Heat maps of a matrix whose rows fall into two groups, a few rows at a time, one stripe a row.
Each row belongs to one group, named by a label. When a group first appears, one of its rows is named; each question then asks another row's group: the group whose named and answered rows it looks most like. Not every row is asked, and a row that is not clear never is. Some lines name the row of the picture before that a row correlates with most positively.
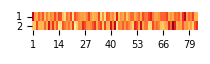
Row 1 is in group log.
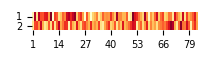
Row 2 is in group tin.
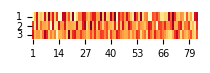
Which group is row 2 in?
tin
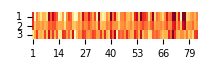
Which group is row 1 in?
log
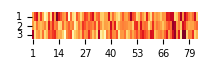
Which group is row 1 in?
tin
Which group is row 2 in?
log
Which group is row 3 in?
log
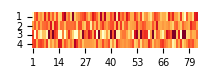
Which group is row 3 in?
log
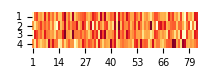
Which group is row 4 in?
log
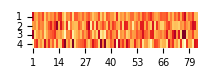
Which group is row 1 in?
log
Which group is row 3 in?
log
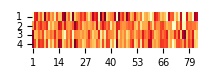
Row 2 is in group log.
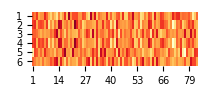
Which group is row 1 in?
tin
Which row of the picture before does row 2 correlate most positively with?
4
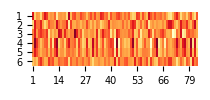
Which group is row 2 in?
tin
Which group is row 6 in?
tin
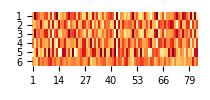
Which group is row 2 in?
tin
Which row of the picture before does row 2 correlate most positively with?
6
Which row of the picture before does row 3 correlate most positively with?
4
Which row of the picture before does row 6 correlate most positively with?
6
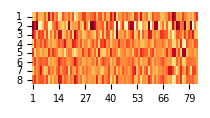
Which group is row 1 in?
log
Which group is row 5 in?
log
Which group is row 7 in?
tin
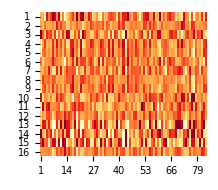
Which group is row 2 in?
log
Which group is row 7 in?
tin
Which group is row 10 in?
log
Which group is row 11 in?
tin
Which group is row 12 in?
tin
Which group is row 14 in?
log
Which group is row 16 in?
tin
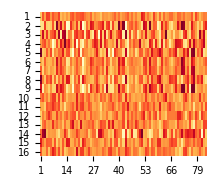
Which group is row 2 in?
log
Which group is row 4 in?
tin
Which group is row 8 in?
log
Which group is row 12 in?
tin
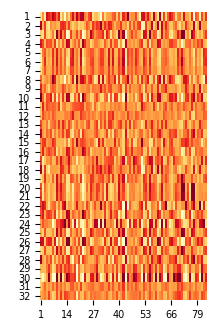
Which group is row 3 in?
log
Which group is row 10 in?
log
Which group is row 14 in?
log
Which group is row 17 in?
tin
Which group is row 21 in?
log
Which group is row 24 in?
tin
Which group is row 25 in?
log
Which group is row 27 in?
log
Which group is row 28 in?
log
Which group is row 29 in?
tin
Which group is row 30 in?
tin
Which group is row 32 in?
tin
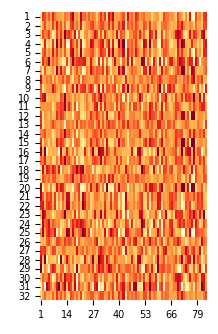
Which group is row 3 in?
tin
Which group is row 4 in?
log
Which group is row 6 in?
tin
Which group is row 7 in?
log
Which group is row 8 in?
log
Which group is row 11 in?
tin
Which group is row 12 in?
log
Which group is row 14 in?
tin
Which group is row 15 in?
log
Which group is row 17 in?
tin
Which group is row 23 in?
tin
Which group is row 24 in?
tin
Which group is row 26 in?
tin
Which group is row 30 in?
tin
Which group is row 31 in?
tin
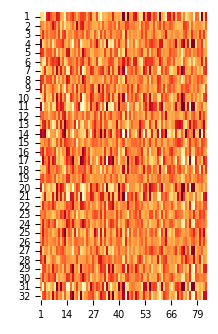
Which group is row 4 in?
log
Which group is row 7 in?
log
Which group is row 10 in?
log
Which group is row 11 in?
log
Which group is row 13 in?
tin
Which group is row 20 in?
log
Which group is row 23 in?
tin
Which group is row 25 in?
tin
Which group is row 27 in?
log
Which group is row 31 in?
log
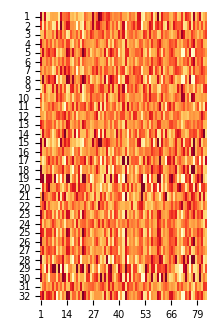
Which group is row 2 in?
tin
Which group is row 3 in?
log
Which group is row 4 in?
log
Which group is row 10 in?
log
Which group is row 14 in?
tin
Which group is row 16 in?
log
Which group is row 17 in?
tin
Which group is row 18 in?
log
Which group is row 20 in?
tin
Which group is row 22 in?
tin
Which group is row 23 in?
log
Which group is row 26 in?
log
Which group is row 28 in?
log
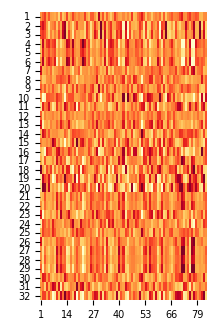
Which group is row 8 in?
tin
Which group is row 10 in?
tin
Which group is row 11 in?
tin
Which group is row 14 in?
tin
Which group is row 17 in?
log
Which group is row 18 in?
log
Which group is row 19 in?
tin
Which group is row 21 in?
log
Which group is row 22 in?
log
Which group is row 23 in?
tin
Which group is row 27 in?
log
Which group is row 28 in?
log
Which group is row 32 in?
tin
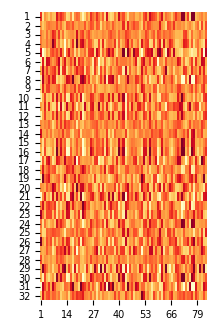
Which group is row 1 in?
log
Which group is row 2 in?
tin
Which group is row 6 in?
tin
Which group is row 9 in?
tin
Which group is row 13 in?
tin
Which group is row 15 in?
log
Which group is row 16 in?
log
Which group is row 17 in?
tin
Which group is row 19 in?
tin
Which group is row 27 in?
tin
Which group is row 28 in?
log
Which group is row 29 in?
tin
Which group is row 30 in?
log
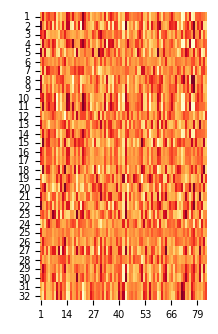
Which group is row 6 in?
tin
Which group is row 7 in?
tin
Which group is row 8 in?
log
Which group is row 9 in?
log
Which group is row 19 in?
tin
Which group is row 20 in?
tin
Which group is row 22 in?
log
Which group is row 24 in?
tin
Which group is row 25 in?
log
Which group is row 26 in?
tin
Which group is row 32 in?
log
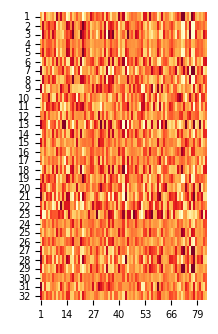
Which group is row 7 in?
log
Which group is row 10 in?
tin
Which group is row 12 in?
tin
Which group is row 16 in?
log
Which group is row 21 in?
log
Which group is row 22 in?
tin
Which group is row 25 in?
log
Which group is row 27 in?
log
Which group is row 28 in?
log
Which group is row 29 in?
log
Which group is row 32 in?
log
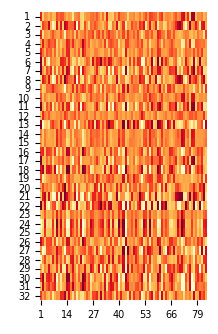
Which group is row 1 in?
log
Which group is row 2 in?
tin
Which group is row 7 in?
log
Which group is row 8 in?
tin
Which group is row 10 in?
log
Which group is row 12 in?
tin
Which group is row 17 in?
log
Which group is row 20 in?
tin
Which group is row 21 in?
tin
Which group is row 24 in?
log
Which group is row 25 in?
log
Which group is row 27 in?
tin
